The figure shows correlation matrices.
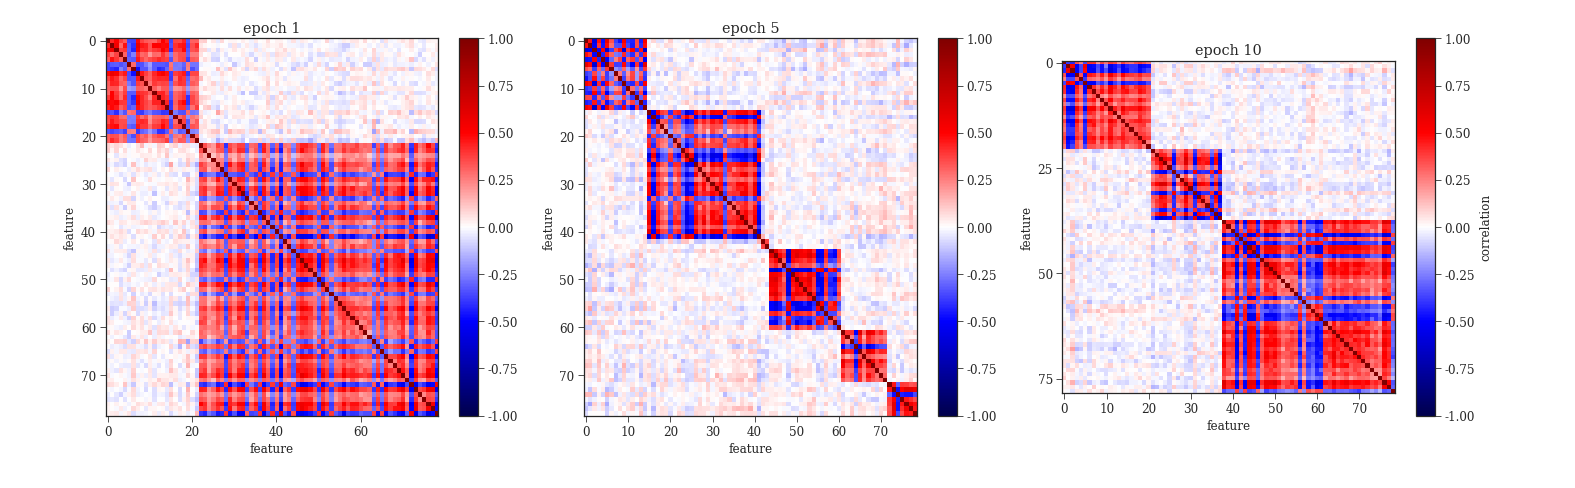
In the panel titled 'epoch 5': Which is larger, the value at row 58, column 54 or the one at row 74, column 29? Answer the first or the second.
the second
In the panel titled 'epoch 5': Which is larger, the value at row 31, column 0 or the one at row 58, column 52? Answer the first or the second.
the first
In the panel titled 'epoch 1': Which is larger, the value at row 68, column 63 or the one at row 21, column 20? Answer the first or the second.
the second
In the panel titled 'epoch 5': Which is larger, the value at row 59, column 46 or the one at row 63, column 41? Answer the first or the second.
the second
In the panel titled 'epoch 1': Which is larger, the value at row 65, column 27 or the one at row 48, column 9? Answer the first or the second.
the second
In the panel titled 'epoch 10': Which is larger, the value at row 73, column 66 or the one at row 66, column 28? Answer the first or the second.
the first
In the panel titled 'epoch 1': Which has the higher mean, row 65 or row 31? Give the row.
31
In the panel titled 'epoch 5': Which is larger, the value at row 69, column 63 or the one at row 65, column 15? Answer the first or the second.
the first
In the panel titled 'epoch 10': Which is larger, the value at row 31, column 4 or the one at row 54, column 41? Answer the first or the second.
the first
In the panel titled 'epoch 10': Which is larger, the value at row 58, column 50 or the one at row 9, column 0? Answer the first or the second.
the second
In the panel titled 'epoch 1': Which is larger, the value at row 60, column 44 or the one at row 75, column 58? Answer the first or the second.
the second
